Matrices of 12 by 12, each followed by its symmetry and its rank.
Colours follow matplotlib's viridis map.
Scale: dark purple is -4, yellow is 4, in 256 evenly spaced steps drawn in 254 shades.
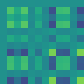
symmetric, rank one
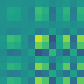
symmetric, rank one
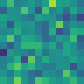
antisymmetric, full rank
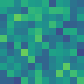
neither, full rank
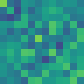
symmetric, full rank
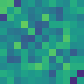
symmetric, full rank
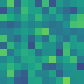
antisymmetric, full rank
